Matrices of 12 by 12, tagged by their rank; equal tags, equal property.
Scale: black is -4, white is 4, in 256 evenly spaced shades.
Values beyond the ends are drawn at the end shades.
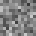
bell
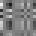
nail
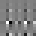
nail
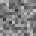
bell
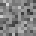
bell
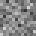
bell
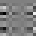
nail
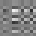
nail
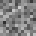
bell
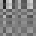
nail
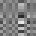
nail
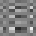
nail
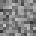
bell
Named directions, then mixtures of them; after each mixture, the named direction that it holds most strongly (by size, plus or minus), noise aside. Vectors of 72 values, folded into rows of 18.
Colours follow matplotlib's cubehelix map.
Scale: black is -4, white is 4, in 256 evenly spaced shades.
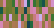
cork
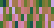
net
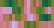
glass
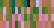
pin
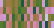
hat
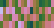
net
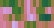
glass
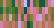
cork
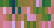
glass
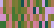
hat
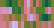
glass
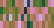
cork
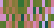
hat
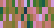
cork
